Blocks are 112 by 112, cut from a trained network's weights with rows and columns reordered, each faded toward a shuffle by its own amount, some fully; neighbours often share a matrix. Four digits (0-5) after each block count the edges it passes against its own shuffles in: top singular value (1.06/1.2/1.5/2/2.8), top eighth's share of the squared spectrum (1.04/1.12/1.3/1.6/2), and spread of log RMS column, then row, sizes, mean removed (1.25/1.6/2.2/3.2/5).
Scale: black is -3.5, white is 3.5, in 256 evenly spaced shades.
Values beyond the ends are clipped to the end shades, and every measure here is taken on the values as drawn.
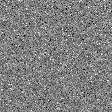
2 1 0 0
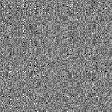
4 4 3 2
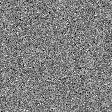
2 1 0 0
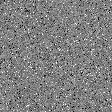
0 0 0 0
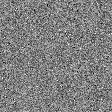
0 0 0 0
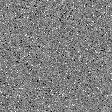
2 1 0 0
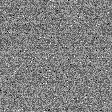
2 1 0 0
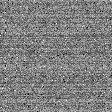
3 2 1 0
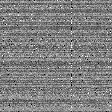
5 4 2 1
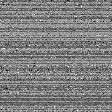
5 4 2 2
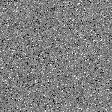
0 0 0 0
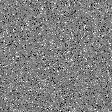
1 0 0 0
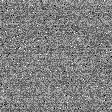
2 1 0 0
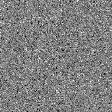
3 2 1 1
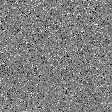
0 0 0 0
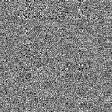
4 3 2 1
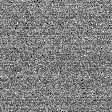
3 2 0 0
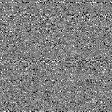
4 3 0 3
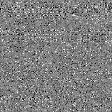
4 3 0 3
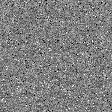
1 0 0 0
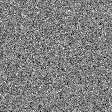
0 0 0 0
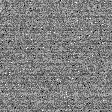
3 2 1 0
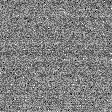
2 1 0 0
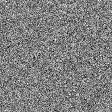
1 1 0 0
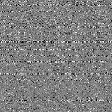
4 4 0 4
